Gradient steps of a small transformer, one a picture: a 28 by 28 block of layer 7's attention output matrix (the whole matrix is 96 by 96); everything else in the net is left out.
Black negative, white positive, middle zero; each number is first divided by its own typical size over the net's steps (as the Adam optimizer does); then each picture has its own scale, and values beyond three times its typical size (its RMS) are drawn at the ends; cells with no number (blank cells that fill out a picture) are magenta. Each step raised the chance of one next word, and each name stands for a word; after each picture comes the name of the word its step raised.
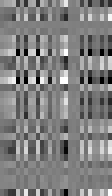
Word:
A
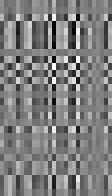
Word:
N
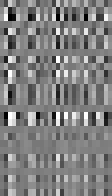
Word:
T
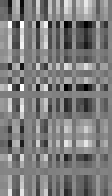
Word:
N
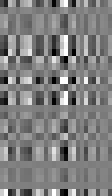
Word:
A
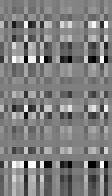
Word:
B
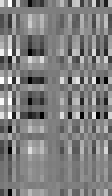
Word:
A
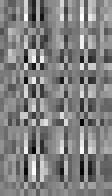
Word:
T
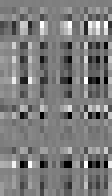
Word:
B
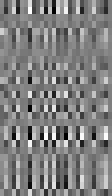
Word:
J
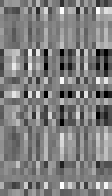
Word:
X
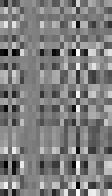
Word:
X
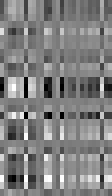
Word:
J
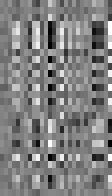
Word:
N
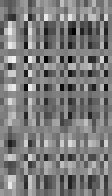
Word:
N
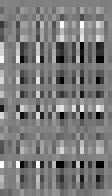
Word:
B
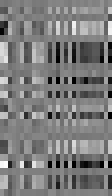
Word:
B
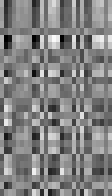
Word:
T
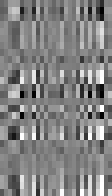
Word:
J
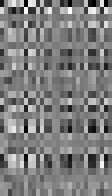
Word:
X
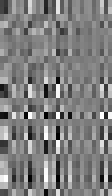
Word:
J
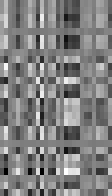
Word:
T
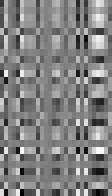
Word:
T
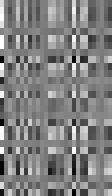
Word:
T
